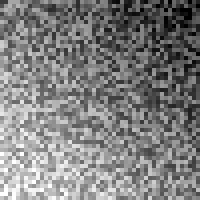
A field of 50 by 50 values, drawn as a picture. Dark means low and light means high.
Mirror symmetry: none. Slope: up to the bottom left. Stripes: none. Histogram: bell-shaped. Ninth with the highest average: bottom left. Ninth with the lowest average: top right. Average level on the scale: 50%. Grain: fine.
